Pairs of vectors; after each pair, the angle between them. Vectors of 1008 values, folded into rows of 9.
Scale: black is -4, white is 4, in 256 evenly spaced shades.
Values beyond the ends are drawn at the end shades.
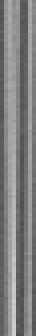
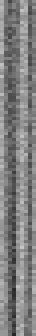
nearly opposite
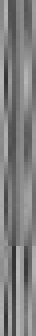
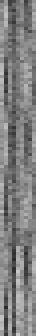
nearly parallel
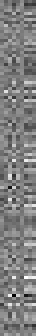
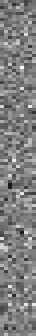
partly aligned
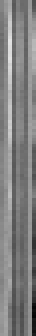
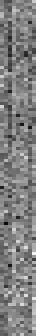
partly opposed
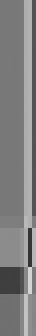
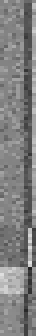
nearly opposite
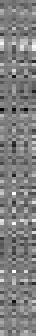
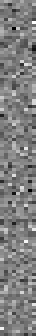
partly opposed
